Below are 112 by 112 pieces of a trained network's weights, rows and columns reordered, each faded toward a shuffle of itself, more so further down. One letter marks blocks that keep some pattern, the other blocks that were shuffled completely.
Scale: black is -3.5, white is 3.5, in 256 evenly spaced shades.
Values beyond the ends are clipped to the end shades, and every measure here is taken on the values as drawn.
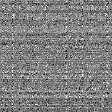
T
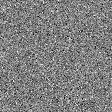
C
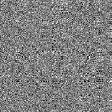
T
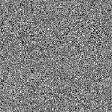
T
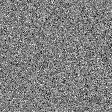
C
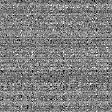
T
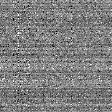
T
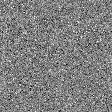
C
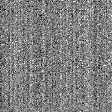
T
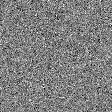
C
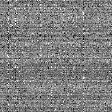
T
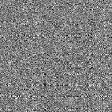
T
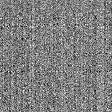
T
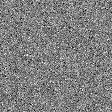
C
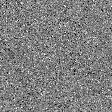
C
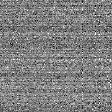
T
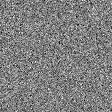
C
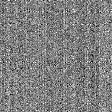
T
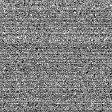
T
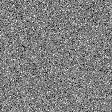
C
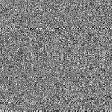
T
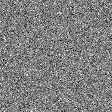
C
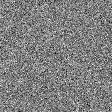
C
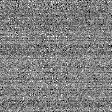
T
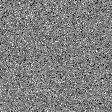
C
